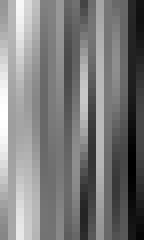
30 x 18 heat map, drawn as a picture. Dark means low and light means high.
Values rise toward the left. The bottom right is the ninth with the lowest average. The grain runs up and down.
